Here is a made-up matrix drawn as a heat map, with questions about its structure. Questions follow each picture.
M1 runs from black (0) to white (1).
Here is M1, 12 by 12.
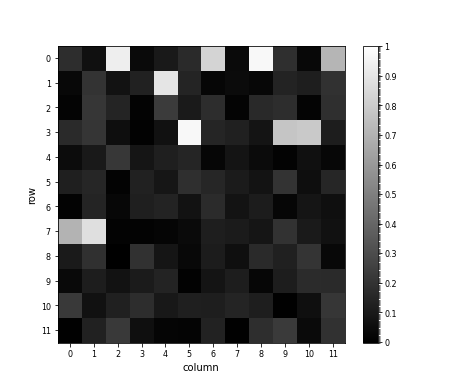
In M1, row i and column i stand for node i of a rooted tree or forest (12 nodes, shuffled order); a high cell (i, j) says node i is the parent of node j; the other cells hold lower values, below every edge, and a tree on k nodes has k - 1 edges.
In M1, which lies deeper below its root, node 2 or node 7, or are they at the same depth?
node 2
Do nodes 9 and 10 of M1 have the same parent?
yes
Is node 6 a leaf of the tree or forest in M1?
yes
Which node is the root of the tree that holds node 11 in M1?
7
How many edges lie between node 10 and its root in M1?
1
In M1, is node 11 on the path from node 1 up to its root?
no
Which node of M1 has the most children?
0
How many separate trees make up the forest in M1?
2
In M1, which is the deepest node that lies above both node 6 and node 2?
0
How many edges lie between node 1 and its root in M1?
1
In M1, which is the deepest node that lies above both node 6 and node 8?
0
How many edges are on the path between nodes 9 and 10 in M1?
2
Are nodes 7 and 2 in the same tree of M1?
yes
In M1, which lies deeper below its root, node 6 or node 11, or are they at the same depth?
the same depth
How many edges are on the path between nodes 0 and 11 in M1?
1
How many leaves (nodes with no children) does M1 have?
8
